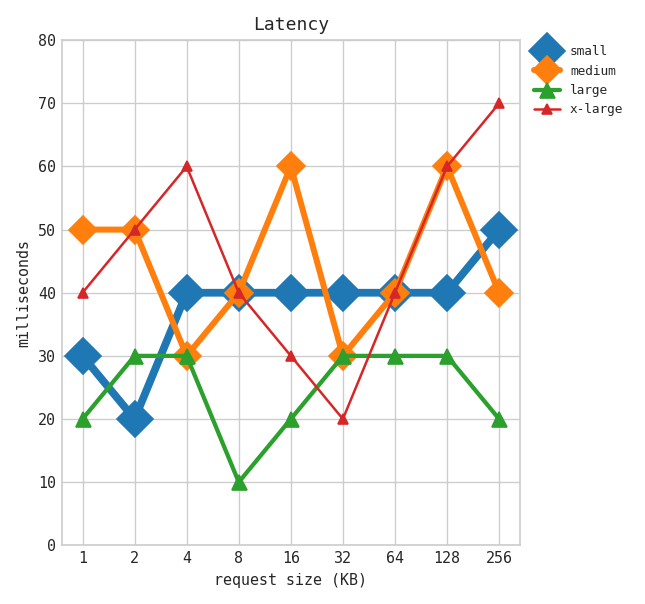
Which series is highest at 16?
medium
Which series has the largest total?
x-large
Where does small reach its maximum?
256
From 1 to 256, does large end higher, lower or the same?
the same
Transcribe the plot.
Title: Latency
x-axis: request size (KB), ticks 1 2 4 8 16 32 64 128 256
y-axis: milliseconds, ticks 0 10 20 30 40 50 60 70 80
Legend: small, medium, large, x-large
Values:
small: 30 20 40 40 40 40 40 40 50
medium: 50 50 30 40 60 30 40 60 40
large: 20 30 30 10 20 30 30 30 20
x-large: 40 50 60 40 30 20 40 60 70
